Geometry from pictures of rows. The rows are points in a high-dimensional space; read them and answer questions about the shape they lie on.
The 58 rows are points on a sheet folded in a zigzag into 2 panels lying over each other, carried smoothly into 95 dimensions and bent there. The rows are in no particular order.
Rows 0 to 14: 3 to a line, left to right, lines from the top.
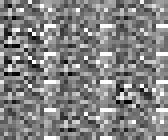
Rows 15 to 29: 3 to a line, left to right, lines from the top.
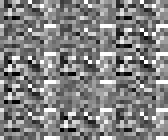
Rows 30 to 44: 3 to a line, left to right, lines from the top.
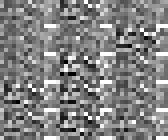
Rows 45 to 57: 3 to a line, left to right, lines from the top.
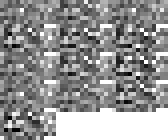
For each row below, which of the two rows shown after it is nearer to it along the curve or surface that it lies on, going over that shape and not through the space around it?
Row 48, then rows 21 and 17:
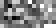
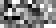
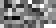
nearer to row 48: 21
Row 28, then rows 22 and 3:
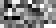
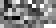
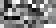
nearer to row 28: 3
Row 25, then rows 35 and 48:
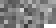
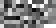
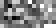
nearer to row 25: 48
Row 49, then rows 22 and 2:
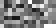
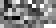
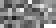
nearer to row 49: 2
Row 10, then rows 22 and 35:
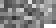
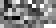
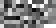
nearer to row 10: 22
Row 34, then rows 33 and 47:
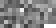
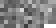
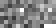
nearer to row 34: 47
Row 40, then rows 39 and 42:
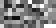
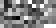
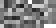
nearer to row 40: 42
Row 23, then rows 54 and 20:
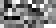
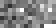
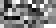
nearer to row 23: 20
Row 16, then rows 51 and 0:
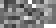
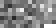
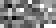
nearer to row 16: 51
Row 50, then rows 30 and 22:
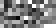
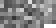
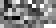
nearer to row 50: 22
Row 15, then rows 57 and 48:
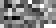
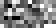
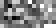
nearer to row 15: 57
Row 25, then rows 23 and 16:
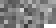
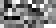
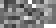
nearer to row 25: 16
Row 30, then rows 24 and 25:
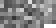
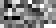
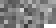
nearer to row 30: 25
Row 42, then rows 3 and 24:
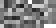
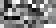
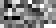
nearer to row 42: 24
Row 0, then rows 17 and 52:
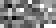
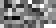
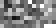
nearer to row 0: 17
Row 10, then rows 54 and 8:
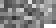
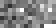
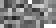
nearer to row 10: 54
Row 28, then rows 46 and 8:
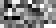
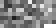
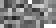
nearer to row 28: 8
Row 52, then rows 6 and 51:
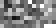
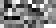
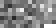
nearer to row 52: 51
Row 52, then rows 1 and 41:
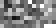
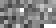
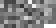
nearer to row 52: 41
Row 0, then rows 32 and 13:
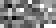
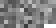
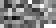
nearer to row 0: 13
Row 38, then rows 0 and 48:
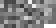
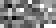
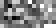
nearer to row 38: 48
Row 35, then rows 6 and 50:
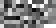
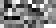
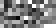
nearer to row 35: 6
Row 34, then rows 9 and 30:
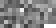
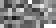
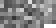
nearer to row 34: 9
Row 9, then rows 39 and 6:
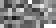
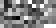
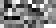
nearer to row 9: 6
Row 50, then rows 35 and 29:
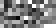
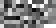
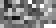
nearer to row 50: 29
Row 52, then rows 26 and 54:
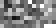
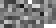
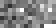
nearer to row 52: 54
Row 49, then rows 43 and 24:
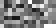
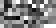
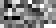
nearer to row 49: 24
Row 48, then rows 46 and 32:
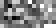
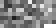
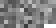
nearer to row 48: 46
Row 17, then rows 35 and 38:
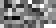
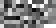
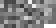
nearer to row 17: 35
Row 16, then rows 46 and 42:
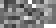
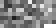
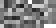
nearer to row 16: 46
